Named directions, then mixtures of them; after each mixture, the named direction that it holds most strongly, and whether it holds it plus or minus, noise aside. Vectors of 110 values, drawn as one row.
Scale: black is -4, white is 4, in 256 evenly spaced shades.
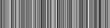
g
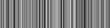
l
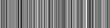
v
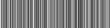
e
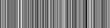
v, minus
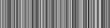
g, minus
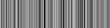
l, plus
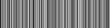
e, minus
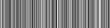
g, minus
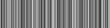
g, plus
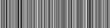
v, plus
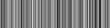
g, plus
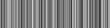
g, plus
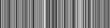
e, minus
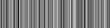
l, plus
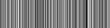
v, minus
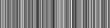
v, minus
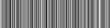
g, minus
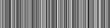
g, minus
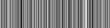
v, plus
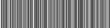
e, plus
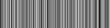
e, minus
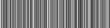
e, plus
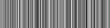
v, minus
